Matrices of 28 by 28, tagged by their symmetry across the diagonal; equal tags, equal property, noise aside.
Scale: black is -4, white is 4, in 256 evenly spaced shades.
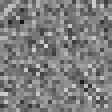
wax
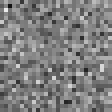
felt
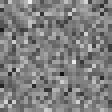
felt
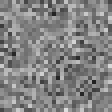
wax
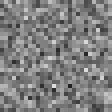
felt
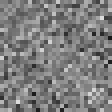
wax
